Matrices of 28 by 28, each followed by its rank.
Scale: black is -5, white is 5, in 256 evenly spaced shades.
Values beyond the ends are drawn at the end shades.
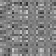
two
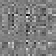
three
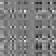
two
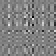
two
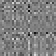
three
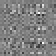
three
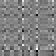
two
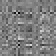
three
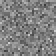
full rank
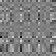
two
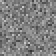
full rank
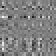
three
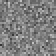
full rank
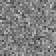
full rank
